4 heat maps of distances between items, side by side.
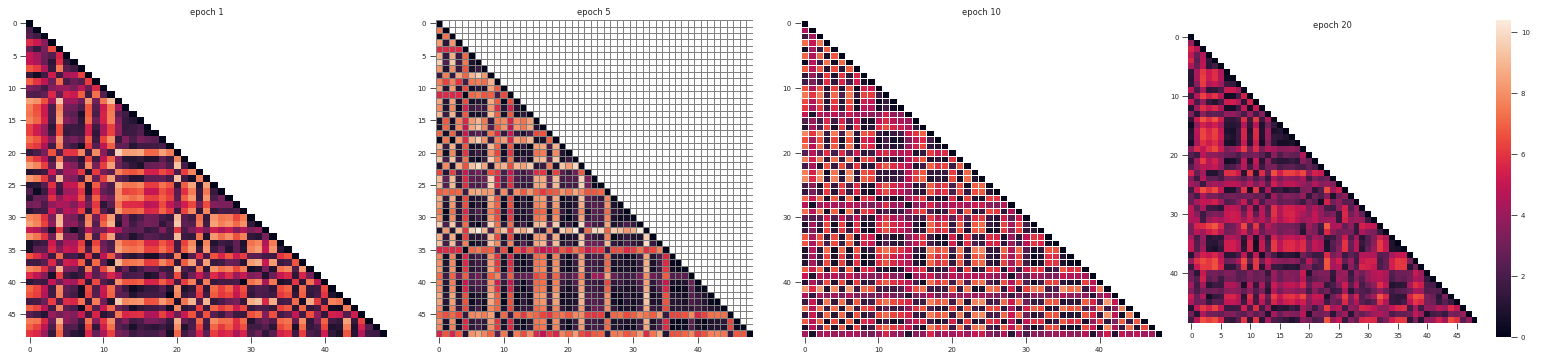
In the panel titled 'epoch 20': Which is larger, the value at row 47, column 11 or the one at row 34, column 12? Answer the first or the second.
the second
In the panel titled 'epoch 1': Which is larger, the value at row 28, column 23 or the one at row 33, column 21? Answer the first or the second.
the first
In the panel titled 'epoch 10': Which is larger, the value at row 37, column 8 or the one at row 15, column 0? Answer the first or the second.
the second
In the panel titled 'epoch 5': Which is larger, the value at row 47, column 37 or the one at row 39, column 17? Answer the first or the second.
the second
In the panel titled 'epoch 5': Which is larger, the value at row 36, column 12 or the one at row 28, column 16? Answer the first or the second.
the second
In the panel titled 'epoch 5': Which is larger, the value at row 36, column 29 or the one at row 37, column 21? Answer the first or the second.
the second
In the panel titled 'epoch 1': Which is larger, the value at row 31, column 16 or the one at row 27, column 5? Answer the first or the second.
the second
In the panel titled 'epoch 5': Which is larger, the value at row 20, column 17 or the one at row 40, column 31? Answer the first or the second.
the second
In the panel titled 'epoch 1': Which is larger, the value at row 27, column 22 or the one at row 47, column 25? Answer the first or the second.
the first
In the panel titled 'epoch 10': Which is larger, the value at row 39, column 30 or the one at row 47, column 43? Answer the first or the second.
the first
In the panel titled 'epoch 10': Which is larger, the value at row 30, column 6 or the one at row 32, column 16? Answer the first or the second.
the first
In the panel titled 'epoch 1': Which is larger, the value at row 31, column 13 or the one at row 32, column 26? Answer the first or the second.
the second
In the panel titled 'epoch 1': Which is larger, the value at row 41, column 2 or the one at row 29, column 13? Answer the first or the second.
the second
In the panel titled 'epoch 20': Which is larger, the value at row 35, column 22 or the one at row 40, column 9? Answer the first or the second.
the first
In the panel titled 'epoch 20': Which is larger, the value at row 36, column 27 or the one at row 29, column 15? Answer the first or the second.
the second
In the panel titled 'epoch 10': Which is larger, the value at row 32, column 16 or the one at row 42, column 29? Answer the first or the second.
the second
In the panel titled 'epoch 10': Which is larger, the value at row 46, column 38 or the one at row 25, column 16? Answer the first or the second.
the second
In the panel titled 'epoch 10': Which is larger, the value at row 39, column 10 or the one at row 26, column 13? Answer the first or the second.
the second
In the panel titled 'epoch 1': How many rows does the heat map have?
49
